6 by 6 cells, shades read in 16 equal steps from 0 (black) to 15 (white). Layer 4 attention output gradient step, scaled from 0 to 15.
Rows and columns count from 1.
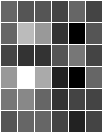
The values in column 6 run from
4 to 6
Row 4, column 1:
9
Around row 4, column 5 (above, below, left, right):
7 4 2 6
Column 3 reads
5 9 3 10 6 6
